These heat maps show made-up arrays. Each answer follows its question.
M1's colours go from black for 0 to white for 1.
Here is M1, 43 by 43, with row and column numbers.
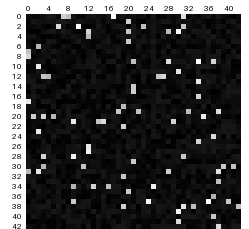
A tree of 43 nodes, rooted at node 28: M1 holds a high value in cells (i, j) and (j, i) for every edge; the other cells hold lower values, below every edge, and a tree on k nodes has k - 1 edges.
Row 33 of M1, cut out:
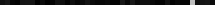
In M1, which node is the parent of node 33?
38
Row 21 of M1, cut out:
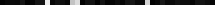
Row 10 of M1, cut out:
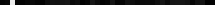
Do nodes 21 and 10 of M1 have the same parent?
no
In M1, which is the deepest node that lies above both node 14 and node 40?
9
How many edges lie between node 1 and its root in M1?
3
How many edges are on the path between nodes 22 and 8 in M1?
5
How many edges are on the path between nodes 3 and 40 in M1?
4
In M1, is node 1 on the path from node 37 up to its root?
no
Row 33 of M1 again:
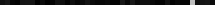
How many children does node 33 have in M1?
0
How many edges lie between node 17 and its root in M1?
3
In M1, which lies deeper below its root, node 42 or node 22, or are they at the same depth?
node 22
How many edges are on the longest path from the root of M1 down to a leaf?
4
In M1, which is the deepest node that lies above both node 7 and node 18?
31
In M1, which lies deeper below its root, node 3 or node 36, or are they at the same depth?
node 36
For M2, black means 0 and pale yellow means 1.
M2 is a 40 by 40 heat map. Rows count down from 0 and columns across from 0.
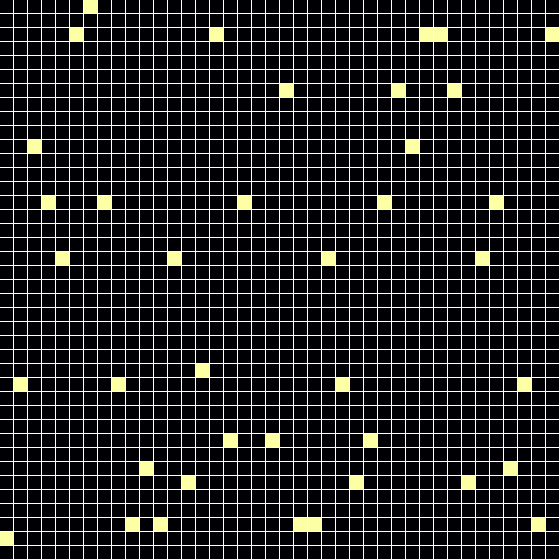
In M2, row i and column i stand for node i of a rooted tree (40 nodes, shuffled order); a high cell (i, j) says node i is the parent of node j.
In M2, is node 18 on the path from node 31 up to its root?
yes
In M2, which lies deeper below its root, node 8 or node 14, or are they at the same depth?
node 8
